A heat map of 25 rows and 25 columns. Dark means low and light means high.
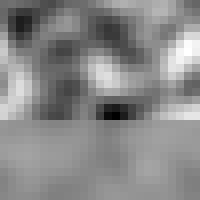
A horizontal seam about 60% of the way down splits the table, and the bottom part is calmer. The texture is blotchy. The ninth with the highest average is the top right.
